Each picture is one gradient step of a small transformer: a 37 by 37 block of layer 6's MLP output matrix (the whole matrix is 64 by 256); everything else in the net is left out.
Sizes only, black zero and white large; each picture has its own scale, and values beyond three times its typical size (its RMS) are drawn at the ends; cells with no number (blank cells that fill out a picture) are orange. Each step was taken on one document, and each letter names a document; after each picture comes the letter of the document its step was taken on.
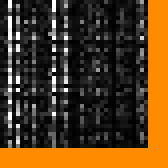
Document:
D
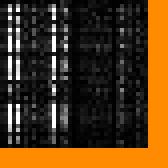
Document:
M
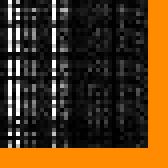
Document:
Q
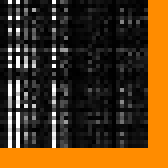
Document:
Q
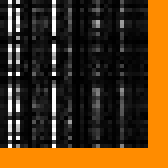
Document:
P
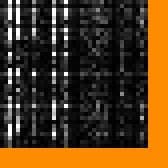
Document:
D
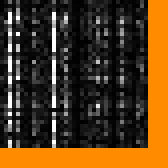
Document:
P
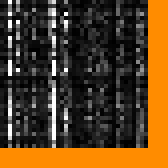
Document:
D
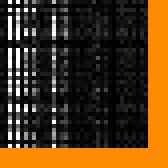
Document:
Q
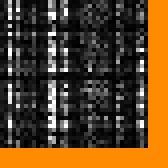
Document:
D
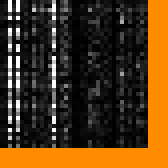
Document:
M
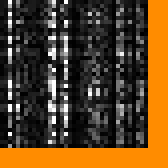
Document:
M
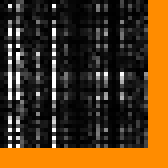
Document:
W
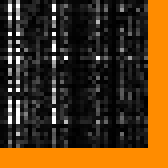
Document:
Q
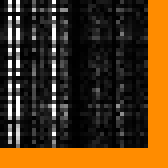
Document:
P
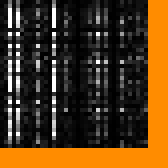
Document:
W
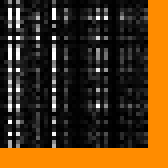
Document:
W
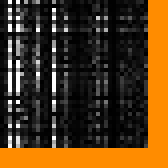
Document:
W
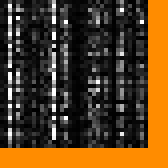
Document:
M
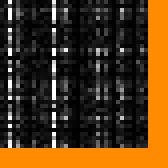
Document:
P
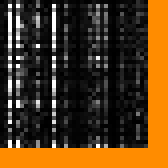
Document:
W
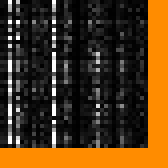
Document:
P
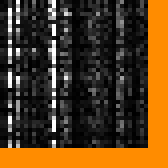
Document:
M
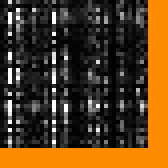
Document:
Q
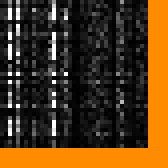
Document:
D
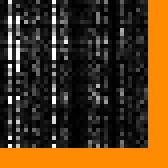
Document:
Q
